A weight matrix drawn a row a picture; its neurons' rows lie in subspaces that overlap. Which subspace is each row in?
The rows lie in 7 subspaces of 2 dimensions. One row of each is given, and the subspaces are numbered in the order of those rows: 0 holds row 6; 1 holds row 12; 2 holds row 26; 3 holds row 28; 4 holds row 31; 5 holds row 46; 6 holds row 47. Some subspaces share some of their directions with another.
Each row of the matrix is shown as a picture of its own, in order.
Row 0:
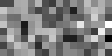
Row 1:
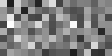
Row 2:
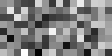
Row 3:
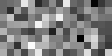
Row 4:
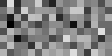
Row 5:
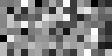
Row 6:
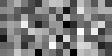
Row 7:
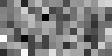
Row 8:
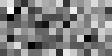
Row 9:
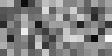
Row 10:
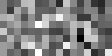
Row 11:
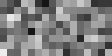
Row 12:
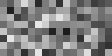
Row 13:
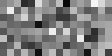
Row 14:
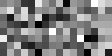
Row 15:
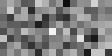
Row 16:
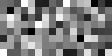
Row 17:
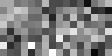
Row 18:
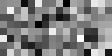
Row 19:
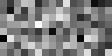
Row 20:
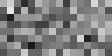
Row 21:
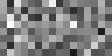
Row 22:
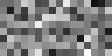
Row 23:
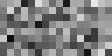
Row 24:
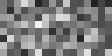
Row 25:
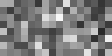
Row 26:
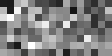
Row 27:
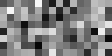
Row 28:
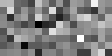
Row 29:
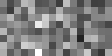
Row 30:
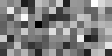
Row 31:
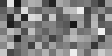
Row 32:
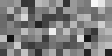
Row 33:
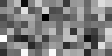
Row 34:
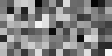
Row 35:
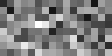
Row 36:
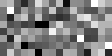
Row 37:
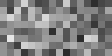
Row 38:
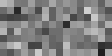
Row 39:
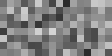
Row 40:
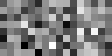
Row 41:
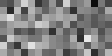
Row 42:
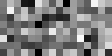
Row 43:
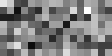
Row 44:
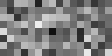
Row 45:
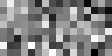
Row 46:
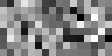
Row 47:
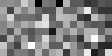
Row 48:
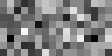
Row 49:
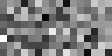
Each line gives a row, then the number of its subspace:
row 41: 2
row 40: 0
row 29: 0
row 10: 0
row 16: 1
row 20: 2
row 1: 4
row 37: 2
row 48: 5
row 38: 2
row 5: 0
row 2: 1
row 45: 6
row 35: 3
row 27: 5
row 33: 3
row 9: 5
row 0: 5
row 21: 4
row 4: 4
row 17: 6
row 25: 5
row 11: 1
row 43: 2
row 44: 1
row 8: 2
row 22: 6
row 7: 3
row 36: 3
